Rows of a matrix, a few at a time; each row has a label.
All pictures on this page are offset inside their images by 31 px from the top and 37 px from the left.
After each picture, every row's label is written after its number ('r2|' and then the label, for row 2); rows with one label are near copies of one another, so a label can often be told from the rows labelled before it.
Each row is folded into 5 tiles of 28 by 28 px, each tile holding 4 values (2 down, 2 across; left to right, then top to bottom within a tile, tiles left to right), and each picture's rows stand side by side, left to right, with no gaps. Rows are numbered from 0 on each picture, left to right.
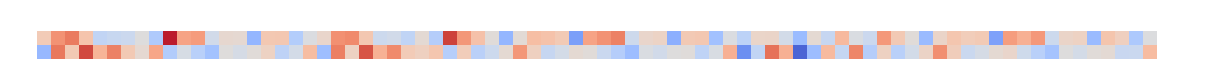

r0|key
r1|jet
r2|key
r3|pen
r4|jet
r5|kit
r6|pen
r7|jet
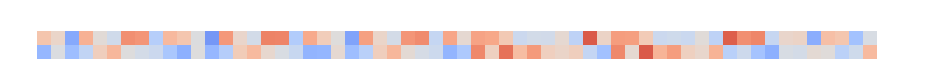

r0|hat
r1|hat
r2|hat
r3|key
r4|key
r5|jet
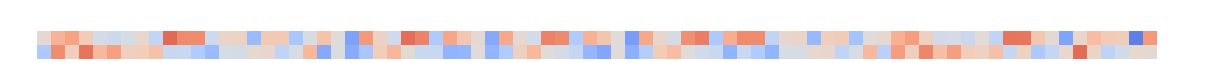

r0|key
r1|jet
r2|hat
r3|hat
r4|hat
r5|jet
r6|key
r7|pen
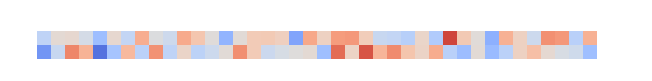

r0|kit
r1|pen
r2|key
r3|hat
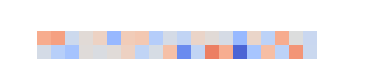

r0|jet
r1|kit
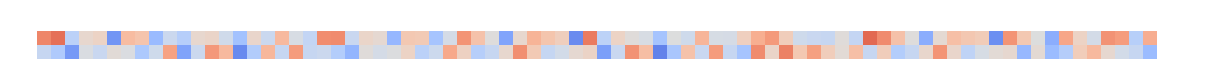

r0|jet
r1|kit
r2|jet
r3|pen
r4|kit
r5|key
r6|pen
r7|hat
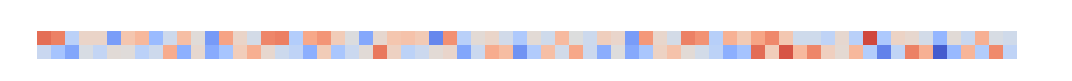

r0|jet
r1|hat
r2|pen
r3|kit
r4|hat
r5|key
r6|kit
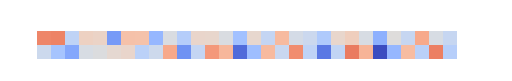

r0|jet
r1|kit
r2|kit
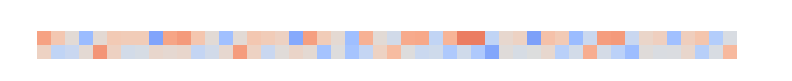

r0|pen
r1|pen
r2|hat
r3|jet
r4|jet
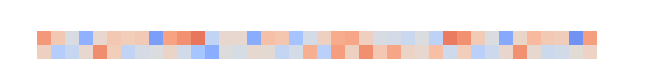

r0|pen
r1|jet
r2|key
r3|pen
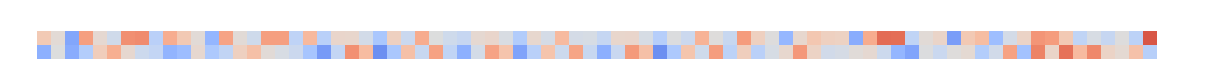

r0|hat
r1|hat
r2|kit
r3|kit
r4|kit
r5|pen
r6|jet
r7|key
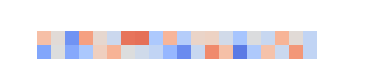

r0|hat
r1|kit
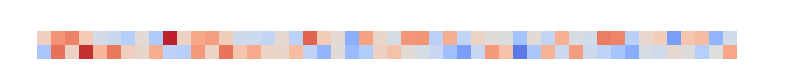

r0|key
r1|key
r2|hat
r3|kit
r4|jet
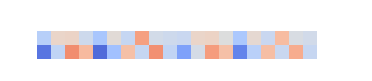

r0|kit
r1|kit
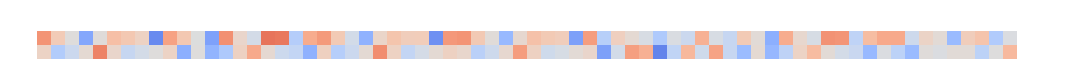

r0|pen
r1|hat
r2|pen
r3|pen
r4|kit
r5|hat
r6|jet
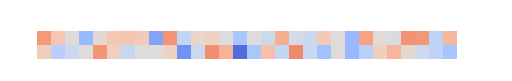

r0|pen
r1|kit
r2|hat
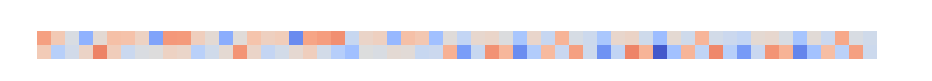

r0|pen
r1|pen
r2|jet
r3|kit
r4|kit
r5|kit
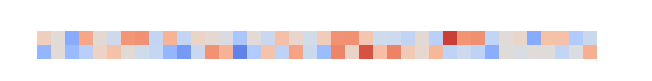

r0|hat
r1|kit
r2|key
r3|jet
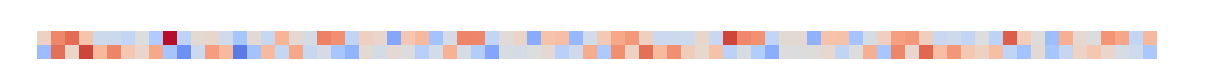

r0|key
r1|kit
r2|jet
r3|jet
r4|key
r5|jet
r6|key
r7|hat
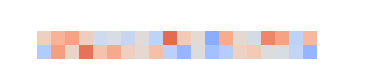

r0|key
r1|hat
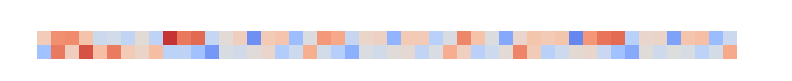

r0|key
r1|jet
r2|jet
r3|pen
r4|jet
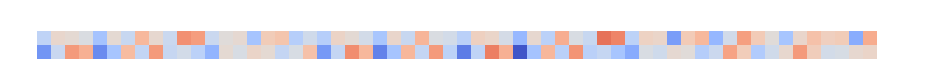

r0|kit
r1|jet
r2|kit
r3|kit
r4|jet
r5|pen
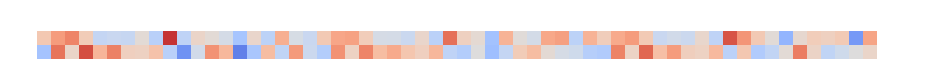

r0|key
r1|kit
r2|key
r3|hat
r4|key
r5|pen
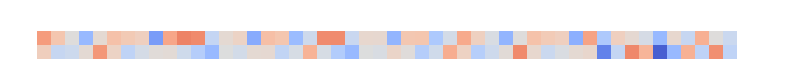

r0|pen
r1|jet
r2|jet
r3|pen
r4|kit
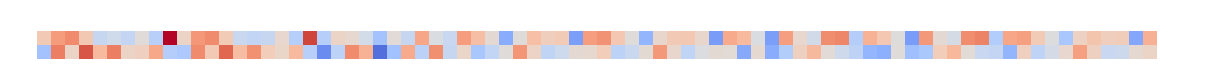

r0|key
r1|key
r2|kit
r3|pen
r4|pen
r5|hat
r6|hat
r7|pen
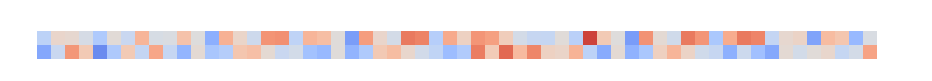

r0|kit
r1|hat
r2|hat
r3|key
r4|hat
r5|jet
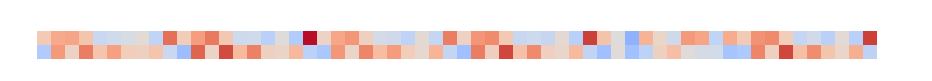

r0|key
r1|key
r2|key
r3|key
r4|hat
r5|key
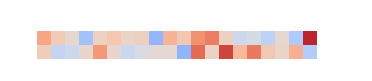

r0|pen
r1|key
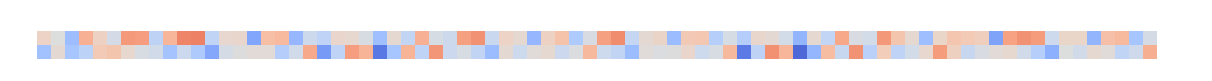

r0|hat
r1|jet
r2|kit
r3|jet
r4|jet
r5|kit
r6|pen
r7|jet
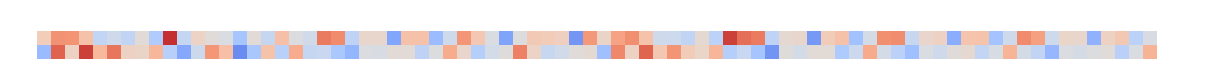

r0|key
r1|kit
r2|jet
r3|pen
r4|key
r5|jet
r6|jet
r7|jet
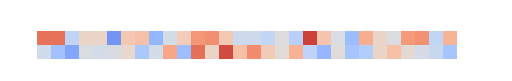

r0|jet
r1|key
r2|hat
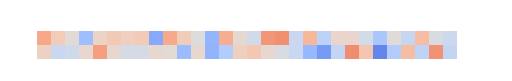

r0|pen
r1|hat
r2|kit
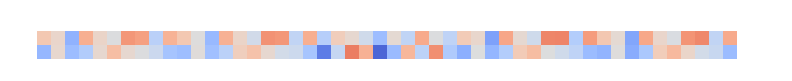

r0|hat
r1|hat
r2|kit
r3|hat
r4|hat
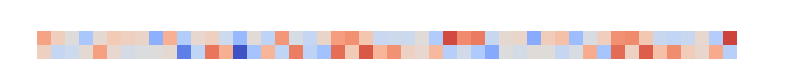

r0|pen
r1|kit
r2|key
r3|jet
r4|key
